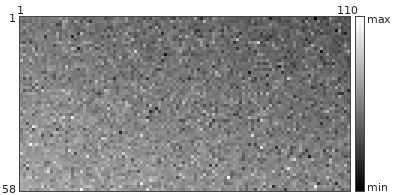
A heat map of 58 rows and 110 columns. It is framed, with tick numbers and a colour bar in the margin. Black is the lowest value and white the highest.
Stripes: none. Ninth with the highest average: bottom left. Slope: up to the bottom left. Ninth with the lowest average: top right. Mirror symmetry: none. Odd rows or columns: none.
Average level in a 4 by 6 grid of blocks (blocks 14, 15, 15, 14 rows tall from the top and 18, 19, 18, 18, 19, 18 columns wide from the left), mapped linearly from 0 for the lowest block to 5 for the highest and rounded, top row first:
221100 / 332211 / 443322 / 554433
